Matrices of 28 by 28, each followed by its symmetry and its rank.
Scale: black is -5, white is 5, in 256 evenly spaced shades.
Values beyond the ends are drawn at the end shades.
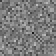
symmetric, full rank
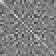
symmetric, rank five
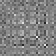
symmetric, rank three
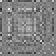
symmetric, rank three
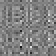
neither, rank three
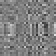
neither, rank three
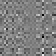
neither, rank three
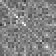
symmetric, rank five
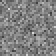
symmetric, full rank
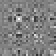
symmetric, rank three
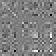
symmetric, rank three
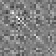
symmetric, rank five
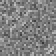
symmetric, full rank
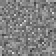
symmetric, full rank
